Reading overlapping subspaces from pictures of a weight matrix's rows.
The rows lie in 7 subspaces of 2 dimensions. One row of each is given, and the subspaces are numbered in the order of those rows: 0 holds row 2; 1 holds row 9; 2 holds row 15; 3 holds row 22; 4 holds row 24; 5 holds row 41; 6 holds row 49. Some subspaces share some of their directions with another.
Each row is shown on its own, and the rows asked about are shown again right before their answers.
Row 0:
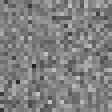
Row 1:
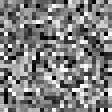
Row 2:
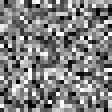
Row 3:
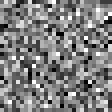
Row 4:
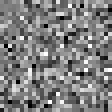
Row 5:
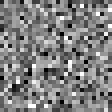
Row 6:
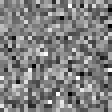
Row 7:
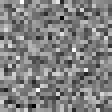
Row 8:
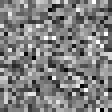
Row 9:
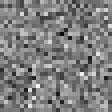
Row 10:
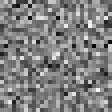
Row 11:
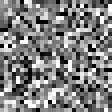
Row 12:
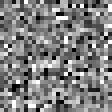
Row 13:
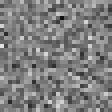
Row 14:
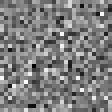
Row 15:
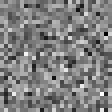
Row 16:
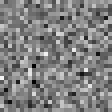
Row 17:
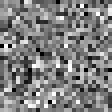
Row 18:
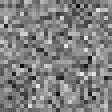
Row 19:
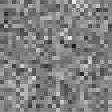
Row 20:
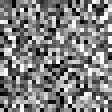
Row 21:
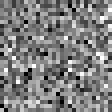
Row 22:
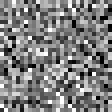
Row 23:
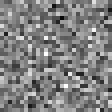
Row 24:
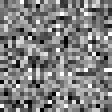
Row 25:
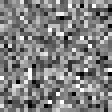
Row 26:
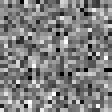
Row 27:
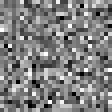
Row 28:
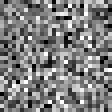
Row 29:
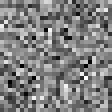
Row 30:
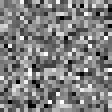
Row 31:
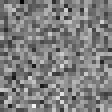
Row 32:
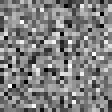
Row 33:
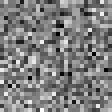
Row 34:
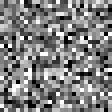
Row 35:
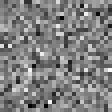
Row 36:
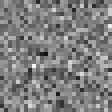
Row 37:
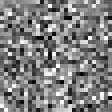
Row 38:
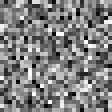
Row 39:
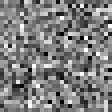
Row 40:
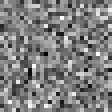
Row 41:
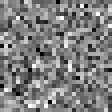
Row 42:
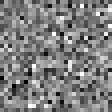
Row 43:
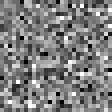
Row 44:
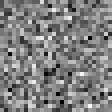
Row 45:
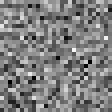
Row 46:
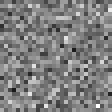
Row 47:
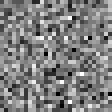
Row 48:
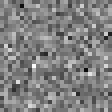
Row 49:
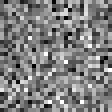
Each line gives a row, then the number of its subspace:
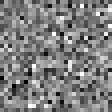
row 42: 4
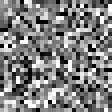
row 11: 5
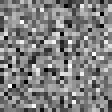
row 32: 4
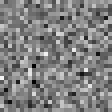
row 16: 0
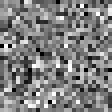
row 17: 5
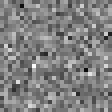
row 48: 2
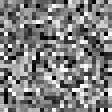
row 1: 2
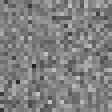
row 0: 6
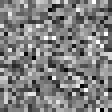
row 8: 2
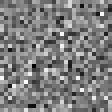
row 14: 4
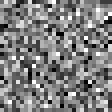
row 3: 0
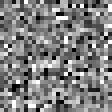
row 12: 0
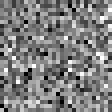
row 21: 3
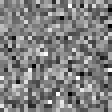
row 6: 3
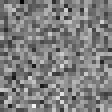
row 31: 6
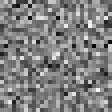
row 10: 0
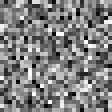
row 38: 0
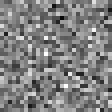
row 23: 2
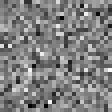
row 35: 5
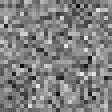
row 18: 1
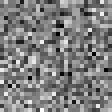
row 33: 4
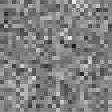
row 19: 1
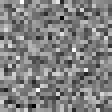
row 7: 6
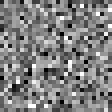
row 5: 4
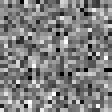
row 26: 4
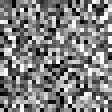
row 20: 3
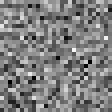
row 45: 1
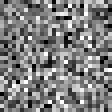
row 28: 6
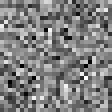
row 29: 1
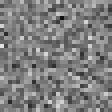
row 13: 2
